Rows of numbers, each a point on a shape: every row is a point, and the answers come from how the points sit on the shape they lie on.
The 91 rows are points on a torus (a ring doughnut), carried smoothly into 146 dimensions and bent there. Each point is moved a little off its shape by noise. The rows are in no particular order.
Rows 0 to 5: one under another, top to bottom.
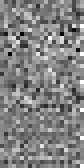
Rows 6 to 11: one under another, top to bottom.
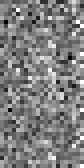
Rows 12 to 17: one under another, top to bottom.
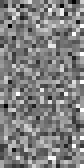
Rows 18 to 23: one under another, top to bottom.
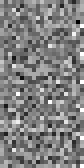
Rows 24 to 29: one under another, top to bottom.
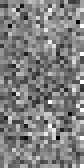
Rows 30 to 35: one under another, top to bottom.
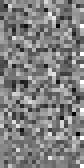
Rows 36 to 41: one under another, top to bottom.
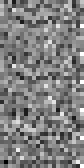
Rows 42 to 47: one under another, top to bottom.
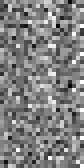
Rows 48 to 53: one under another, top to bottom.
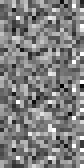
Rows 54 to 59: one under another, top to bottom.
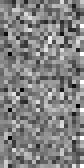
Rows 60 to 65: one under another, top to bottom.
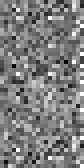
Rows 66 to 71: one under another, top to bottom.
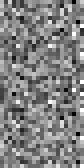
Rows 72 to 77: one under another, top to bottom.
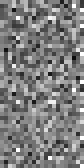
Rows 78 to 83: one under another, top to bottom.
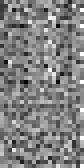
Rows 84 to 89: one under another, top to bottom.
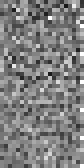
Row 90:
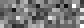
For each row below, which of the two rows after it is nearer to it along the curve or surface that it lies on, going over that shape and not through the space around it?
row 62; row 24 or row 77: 77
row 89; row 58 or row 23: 58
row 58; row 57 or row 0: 0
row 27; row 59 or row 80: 80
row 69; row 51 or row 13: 51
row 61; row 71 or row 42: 42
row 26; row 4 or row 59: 4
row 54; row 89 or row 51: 89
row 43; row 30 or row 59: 30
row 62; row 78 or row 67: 78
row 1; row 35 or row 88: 88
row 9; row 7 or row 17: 7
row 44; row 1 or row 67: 67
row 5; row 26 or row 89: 26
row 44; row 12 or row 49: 12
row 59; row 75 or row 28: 28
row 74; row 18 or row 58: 58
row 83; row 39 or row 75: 39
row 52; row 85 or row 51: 51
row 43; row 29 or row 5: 5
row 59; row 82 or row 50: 82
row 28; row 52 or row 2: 52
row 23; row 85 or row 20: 20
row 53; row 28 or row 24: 28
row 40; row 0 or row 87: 0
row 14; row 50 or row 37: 37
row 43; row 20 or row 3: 3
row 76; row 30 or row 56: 30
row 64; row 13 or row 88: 88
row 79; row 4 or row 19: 19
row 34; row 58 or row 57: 57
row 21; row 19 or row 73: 19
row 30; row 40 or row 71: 71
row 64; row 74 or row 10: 74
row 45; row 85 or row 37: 37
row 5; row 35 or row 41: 35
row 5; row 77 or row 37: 77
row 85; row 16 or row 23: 16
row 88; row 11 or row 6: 6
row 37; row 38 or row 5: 38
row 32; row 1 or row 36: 1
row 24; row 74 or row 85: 85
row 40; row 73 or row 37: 73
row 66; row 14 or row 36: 36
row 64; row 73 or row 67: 73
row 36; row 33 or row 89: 33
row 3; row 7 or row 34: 34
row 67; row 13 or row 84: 13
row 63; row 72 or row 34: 34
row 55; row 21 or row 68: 68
